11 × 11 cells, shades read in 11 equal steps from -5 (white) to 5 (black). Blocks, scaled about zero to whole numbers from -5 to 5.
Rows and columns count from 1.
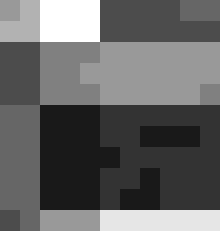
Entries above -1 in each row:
6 6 5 4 6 11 11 11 11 11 2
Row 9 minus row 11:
-1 0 5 5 5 7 7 8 7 7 7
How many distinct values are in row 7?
3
